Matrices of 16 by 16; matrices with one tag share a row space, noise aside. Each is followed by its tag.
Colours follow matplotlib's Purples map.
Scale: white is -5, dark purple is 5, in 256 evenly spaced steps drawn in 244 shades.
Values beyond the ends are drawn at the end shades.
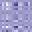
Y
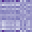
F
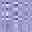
Y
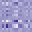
Y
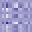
Y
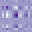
Y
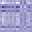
F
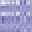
F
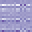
F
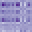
F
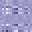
Y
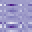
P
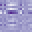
P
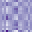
Y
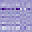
F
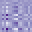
Y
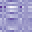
P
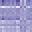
F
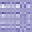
F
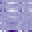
P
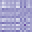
F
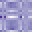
P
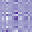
Y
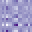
Y
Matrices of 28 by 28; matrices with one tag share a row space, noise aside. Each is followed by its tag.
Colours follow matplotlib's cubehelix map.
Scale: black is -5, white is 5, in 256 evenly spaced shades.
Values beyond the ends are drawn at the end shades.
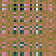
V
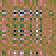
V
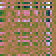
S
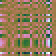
S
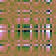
S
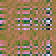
S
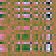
S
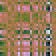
S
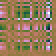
S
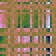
S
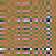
S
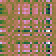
S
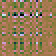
V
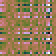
S
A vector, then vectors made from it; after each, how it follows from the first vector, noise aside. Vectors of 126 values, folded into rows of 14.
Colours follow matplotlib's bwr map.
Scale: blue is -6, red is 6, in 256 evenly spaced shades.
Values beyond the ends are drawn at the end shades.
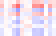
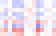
reversed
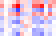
scaled up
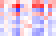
scaled up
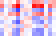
scaled up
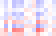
reversed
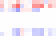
partly zeroed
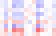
reversed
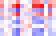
scaled up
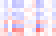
reversed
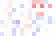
partly zeroed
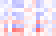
reversed
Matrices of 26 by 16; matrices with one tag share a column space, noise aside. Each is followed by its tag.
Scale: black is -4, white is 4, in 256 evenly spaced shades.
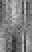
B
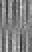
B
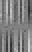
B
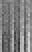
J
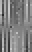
B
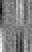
B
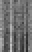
J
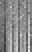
J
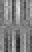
B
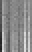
J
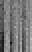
J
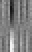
B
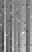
J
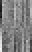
B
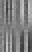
B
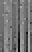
J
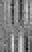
B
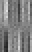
B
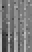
J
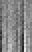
J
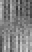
B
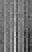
J
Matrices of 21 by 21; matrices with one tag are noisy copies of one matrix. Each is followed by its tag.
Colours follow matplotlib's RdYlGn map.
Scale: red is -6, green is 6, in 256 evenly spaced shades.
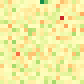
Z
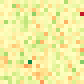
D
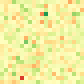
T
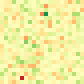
T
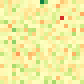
Z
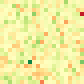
D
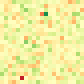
T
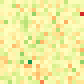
D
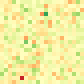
T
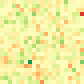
D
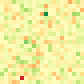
T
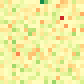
Z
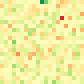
Z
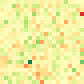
D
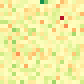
Z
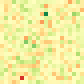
T
